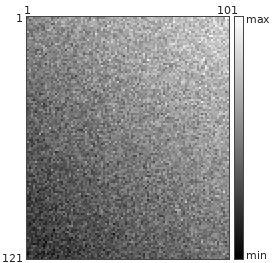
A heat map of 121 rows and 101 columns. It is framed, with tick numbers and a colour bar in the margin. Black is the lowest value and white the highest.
Mirror symmetry: none. Ninth with the highest average: top right. Slope: up to the top right. Ninth with the lowest average: bottom left. Odd rows or columns: none. Grain: fine. Stripes: none.
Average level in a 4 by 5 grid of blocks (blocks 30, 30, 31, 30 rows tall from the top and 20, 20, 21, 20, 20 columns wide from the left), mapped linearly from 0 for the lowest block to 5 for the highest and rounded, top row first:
3 3 4 4 5 | 2 2 3 4 4 | 1 1 2 3 3 | 0 1 1 2 2
